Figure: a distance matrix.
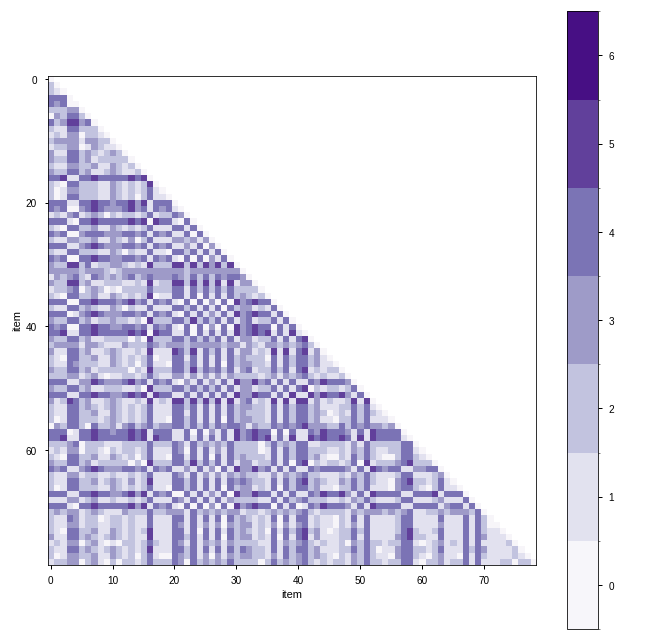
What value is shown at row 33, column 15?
1
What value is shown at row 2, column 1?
1
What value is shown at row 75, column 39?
2
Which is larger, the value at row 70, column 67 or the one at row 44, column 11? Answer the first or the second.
the first
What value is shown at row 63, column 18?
3
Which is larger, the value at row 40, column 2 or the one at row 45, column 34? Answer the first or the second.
the first
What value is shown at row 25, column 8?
4
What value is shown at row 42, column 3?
4
